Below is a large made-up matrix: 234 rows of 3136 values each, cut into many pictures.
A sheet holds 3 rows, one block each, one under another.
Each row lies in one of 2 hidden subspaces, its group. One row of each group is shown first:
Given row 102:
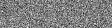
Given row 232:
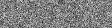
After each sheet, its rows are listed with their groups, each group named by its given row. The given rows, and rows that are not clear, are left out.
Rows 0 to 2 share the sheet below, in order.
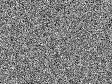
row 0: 102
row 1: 102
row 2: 102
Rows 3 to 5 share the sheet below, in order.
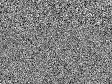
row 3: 232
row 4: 232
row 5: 102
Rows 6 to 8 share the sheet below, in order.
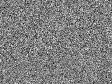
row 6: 102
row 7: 102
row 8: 232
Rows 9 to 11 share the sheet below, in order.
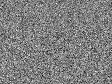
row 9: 232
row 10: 102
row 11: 232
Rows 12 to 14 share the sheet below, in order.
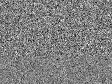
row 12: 232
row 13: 232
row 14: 102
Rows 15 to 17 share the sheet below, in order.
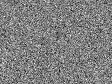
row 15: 102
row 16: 102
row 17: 232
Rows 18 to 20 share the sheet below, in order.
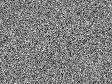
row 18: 102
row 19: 102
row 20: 232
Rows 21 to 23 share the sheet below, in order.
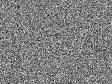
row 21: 232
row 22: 232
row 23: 102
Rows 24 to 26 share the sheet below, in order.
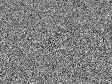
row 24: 232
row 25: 232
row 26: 232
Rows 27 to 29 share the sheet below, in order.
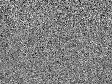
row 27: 102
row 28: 232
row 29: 232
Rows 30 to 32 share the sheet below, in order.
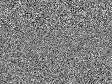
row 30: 102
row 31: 102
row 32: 232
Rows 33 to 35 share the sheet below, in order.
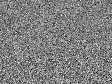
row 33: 102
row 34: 102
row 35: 232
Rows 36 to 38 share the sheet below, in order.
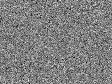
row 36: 102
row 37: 102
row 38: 102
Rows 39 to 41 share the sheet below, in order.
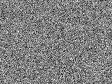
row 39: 232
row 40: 102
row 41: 232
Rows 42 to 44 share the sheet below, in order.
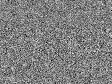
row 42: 102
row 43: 102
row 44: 102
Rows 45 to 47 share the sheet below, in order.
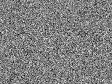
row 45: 102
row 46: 232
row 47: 102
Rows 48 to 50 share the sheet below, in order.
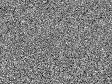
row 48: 102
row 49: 102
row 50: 232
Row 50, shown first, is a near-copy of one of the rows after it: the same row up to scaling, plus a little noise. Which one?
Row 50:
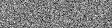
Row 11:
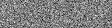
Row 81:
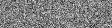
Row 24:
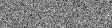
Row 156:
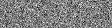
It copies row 11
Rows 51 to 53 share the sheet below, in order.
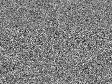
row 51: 102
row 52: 102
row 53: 102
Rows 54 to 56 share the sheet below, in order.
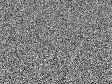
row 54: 102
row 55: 102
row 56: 102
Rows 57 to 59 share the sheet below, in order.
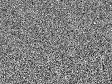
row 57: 102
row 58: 232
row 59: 232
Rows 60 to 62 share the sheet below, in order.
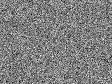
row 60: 102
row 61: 102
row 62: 232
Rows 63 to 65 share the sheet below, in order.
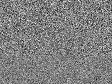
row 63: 102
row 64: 232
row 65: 232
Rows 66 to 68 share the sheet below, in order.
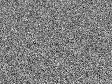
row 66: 102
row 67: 232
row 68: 102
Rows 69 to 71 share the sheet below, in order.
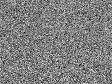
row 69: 102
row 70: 102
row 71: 232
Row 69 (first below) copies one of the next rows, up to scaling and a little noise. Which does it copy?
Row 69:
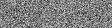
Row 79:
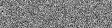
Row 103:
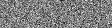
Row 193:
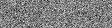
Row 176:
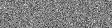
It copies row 193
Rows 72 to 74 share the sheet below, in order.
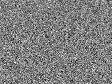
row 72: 232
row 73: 102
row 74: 102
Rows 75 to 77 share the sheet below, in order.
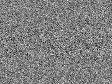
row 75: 102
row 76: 102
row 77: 102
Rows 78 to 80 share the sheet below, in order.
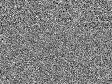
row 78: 232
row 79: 102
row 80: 102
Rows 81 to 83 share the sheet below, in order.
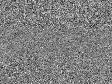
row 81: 232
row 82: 232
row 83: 102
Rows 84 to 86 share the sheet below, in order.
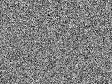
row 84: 232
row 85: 232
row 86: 232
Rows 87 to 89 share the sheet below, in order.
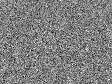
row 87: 102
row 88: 102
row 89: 102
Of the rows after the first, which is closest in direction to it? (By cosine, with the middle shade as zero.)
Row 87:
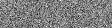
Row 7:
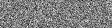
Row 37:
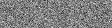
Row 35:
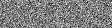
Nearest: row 7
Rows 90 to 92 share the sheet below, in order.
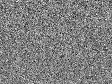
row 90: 232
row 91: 232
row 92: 102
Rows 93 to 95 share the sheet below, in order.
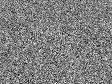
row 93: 102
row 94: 232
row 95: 102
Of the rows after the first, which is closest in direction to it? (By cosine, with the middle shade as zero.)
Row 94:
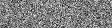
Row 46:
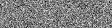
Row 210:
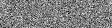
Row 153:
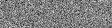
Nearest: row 46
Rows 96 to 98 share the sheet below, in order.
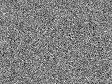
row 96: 232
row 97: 102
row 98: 102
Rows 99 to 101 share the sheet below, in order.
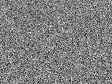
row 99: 102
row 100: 232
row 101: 102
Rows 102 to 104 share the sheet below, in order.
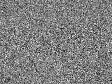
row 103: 102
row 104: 232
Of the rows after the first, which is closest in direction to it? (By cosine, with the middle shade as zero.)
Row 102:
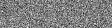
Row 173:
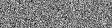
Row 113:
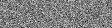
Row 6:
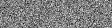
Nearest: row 6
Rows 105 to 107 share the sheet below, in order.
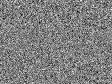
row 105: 232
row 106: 232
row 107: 232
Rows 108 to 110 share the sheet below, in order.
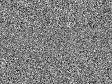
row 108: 232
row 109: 102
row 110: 232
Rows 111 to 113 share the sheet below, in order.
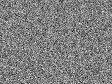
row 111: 102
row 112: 232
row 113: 102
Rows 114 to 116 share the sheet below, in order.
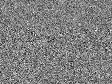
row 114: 232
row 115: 232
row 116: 102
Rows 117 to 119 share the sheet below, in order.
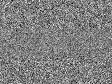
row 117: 232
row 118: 102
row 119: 232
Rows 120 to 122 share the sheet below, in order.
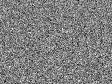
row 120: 102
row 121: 232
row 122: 232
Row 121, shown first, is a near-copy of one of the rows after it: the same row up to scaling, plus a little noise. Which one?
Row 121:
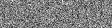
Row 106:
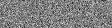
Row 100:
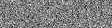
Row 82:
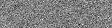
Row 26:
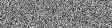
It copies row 100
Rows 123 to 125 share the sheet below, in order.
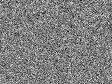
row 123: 232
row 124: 232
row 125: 102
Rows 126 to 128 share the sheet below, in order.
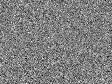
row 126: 232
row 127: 232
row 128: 232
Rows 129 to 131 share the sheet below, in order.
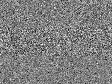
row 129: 102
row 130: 102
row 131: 102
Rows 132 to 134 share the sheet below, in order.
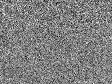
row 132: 232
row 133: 232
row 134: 232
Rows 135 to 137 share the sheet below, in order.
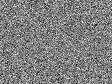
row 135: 102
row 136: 102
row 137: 232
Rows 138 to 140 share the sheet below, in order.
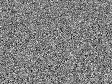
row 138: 102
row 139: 102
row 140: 232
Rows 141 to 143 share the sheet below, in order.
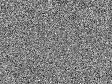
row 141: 232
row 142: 102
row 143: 102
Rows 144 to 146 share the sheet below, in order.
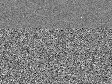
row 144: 232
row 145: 102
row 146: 232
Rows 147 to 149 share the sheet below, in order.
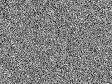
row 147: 232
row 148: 102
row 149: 102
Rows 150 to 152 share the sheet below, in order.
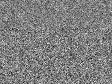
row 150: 102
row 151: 232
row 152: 102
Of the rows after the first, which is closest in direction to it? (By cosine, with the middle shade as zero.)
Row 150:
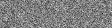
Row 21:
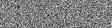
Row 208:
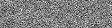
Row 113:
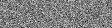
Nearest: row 208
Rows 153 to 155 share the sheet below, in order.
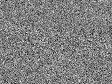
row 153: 232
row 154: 232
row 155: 232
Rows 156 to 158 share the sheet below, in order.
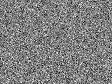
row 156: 232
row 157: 102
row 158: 232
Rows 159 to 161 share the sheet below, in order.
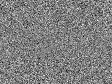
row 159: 232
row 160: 102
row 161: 102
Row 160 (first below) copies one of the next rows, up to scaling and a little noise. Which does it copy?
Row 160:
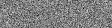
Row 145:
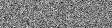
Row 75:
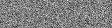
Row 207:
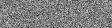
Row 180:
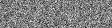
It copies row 207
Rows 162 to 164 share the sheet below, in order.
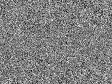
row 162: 232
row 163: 102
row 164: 232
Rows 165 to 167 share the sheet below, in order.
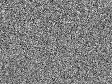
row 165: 232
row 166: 102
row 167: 232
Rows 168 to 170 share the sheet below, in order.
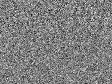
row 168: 232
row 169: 232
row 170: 102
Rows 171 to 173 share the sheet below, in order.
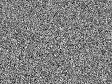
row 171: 232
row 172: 102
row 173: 102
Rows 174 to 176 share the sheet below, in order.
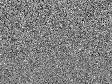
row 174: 232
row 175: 102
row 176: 102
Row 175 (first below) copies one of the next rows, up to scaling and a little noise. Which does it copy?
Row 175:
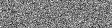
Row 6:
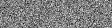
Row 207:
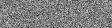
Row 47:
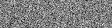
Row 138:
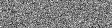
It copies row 138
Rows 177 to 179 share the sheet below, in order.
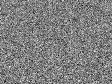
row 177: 232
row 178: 102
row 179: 232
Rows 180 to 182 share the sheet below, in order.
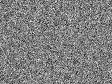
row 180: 102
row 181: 102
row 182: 232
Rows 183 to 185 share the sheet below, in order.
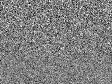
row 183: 232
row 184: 232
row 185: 232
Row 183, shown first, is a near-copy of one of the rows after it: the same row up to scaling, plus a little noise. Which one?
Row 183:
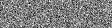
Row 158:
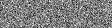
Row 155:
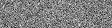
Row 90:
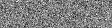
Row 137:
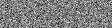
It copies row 158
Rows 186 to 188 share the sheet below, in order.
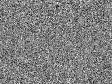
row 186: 232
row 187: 102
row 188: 232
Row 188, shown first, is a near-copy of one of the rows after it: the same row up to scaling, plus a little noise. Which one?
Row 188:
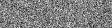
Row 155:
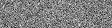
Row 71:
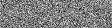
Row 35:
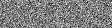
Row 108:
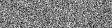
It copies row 108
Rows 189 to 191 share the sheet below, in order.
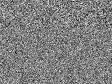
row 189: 232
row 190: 102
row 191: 232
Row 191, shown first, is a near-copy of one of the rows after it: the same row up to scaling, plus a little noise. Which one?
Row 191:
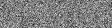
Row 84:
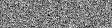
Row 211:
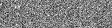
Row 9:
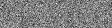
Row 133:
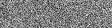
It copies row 9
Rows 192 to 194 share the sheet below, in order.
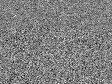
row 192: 102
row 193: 102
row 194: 102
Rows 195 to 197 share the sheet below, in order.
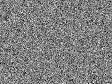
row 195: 102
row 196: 102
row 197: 102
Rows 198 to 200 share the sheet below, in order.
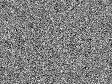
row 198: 102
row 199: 102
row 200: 102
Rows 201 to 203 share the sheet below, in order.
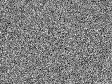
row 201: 232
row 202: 232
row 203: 232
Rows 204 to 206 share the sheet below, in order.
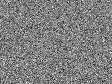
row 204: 102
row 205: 232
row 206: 102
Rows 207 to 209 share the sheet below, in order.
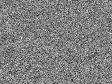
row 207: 102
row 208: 102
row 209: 102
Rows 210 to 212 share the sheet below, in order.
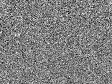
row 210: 102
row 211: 232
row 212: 232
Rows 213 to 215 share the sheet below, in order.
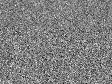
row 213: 232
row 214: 102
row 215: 102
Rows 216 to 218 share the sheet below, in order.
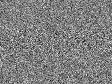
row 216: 102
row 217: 102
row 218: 232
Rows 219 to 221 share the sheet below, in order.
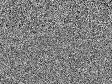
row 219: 232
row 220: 102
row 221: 102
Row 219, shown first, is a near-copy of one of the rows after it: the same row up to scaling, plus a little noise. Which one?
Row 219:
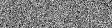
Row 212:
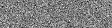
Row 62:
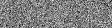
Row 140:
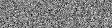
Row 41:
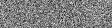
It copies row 62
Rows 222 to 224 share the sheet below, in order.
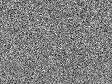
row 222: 232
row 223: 102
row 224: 232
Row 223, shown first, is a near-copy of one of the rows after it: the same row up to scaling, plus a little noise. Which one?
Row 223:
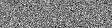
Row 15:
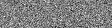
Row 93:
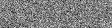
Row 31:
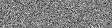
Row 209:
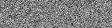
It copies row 15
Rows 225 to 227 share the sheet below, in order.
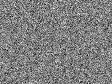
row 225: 102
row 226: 102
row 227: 102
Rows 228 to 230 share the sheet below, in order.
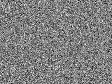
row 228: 102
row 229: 102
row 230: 232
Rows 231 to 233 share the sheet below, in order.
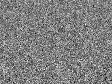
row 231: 232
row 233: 232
